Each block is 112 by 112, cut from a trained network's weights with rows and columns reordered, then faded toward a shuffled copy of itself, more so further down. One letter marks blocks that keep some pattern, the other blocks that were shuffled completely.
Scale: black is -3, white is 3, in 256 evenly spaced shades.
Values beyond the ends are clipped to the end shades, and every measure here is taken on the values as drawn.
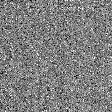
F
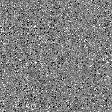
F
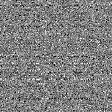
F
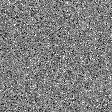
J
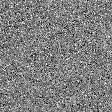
J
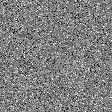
J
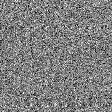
F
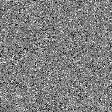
F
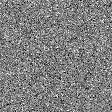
J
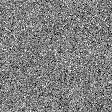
J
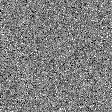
J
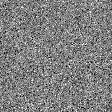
F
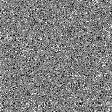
F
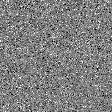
F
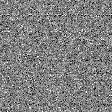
F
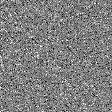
F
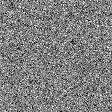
J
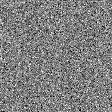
F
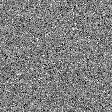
J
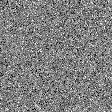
J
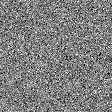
J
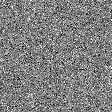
J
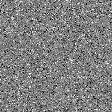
F
